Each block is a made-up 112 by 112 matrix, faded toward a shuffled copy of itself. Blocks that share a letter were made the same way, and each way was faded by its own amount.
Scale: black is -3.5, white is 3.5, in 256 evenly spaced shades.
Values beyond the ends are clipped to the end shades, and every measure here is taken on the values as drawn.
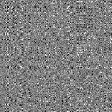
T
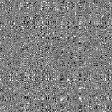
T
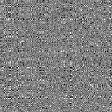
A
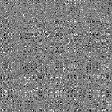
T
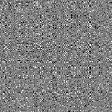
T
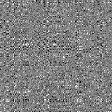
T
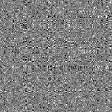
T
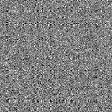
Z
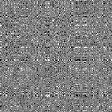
A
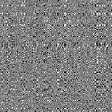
A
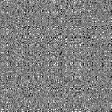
A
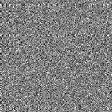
Z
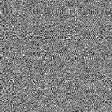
Z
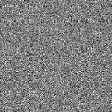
Z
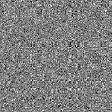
Z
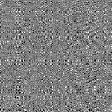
A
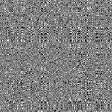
A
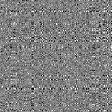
A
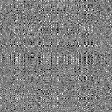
A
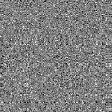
Z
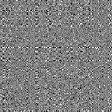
A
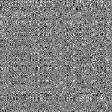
T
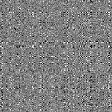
A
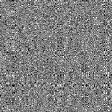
Z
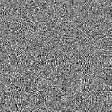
Z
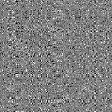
T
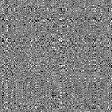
A
